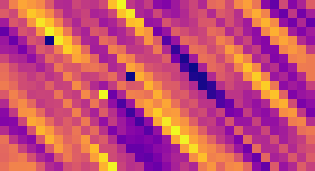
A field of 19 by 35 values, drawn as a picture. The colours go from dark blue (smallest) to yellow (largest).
Slope: none. Mirror symmetry: none. Odd rows or columns: none. Lone odd cells: 3, 1 higher and 2 lower than their neighbours. Grain: diagonal, down to the right. Average level on the scale: 50%.
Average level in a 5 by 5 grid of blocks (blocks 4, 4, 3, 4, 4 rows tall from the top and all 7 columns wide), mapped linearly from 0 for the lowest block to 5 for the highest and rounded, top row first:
53232
24243
33403
32412
34042
